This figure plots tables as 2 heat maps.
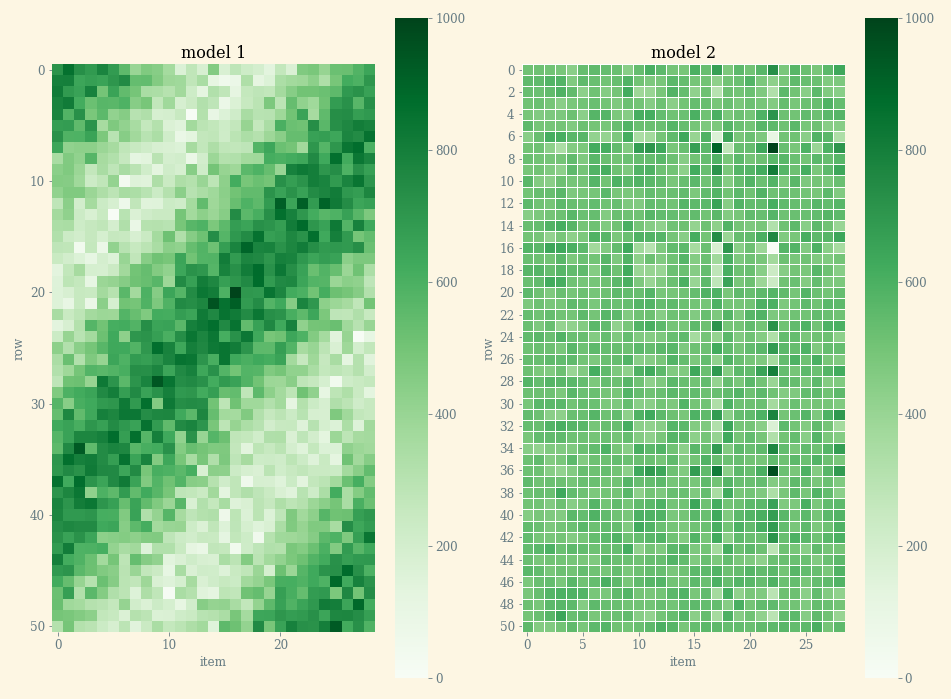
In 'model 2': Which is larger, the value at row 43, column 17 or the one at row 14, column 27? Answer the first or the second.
the second
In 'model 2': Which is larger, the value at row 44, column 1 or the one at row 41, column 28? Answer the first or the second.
the second
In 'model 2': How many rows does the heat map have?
51
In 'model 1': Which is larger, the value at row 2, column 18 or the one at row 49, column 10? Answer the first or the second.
the first
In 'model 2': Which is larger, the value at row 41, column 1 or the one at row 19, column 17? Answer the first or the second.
the first
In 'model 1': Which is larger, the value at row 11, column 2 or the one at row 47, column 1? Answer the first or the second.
the second
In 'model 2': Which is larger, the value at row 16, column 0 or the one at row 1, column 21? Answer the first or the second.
the first
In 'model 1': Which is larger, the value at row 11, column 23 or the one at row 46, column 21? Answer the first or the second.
the first
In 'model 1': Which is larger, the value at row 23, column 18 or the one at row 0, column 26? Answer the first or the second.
the first
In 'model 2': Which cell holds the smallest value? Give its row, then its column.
16, 22
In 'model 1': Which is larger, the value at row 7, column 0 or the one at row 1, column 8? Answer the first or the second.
the first
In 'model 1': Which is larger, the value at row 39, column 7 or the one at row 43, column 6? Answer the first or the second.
the first
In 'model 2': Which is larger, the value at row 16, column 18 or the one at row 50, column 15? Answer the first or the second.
the first
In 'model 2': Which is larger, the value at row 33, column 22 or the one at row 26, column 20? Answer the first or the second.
the second
